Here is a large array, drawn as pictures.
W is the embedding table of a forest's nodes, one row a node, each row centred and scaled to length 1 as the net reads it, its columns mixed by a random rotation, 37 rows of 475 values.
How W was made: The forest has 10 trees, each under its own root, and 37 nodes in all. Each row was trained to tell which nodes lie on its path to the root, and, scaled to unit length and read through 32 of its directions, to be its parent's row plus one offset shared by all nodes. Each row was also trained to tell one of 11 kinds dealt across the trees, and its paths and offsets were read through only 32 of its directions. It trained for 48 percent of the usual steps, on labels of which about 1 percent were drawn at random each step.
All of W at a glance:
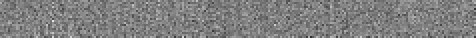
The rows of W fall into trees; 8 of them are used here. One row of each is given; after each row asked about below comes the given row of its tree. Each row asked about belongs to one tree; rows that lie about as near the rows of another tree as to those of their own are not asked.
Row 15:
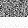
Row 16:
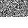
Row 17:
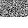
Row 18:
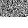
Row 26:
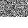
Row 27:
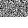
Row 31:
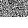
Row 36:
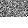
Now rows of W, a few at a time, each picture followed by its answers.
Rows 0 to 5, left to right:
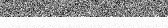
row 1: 31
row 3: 27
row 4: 36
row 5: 18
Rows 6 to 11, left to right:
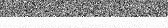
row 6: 27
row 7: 36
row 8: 36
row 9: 31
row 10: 18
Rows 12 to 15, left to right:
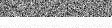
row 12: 26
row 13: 18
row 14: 15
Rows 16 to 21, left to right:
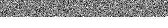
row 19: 31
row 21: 27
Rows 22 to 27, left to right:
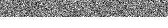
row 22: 18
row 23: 26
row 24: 27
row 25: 17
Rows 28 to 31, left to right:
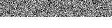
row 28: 31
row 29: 17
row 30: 16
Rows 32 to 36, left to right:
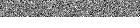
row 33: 15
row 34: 36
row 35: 17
